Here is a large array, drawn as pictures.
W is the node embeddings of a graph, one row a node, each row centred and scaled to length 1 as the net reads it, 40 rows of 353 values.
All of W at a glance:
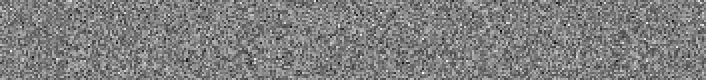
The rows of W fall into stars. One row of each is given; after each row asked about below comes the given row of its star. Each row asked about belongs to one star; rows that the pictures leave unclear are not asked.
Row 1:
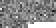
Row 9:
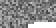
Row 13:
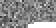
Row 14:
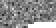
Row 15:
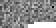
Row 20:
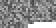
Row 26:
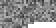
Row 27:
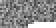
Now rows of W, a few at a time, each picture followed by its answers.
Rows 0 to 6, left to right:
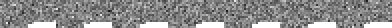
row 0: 27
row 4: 9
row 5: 13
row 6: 14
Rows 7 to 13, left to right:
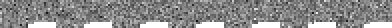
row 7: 9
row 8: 14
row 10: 14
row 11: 20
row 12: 26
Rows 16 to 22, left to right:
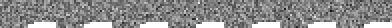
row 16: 15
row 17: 27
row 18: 13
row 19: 9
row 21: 20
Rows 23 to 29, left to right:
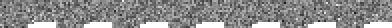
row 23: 1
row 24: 14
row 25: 26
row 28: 27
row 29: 15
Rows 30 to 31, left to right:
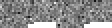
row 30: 20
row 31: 26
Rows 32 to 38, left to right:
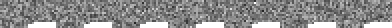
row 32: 27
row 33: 20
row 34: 27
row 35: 1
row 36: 9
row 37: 1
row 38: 14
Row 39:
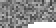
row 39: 13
